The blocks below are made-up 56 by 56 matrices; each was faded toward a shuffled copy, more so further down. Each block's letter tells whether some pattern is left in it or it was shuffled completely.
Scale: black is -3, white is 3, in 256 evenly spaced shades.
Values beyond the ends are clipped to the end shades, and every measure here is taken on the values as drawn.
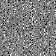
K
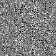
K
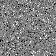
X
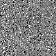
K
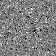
X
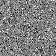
X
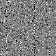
K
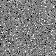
X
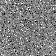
X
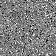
X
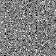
K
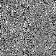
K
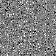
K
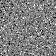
X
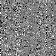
K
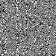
K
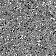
X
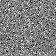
X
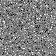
X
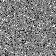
X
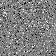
X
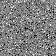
X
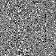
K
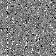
K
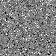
X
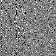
K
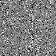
K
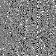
K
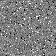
X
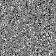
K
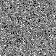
X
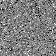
X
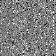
K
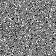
X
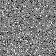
X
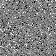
X
